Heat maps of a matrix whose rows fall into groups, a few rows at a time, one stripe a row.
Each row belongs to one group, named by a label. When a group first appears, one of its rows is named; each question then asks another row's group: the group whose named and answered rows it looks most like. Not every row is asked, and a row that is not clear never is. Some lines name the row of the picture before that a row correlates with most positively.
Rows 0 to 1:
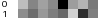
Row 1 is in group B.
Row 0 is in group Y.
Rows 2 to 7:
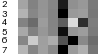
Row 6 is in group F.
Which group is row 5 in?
Y
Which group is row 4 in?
B
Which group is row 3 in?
Y
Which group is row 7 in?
Y
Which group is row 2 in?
Y
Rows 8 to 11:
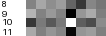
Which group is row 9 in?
Y
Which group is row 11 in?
Y
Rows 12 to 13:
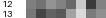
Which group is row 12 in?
B
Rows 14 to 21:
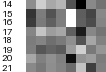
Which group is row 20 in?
Y
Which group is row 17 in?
F
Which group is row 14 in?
F
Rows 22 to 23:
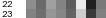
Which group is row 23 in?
B
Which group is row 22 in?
B
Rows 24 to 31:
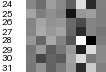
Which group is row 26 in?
F
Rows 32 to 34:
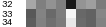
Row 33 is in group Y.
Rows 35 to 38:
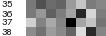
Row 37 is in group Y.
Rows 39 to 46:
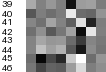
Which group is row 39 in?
Y
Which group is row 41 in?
B
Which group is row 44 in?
F
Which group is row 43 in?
F
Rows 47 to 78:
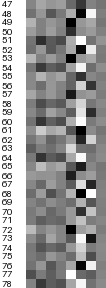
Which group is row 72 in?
Y
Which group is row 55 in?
F
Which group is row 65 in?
F
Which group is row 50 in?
Y
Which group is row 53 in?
Y
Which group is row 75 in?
B
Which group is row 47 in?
F
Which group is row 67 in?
B
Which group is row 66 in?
Y
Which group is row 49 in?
Y
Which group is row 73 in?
B
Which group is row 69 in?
B
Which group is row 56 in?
B
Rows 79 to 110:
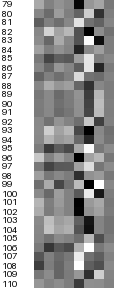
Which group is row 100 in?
B
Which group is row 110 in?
Y
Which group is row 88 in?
F
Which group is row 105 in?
B
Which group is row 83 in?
B
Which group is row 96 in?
Y
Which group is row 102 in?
Y
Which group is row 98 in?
Y
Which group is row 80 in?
B
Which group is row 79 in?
Y
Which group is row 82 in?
F
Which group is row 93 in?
F
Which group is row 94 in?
F
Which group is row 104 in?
F
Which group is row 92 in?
B
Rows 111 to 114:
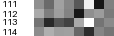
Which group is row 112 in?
Y
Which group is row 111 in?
B
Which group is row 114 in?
F
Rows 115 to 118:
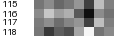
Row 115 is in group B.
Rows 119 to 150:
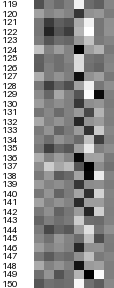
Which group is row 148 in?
Y
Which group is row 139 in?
Y
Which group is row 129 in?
B
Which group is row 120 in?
Y
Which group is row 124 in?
Y
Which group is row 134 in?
B
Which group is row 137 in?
F
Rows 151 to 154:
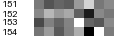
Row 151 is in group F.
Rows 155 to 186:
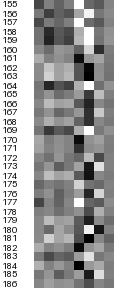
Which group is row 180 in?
B
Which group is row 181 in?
F
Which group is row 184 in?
Y
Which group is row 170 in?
Y
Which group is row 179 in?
F
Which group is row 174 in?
F
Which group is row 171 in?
Y
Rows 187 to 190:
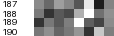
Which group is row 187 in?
B
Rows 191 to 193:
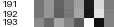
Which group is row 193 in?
B
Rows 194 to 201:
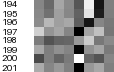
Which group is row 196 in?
F
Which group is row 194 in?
B
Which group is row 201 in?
Y
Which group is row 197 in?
Y
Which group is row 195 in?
B
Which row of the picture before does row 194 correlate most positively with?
193
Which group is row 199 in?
Y
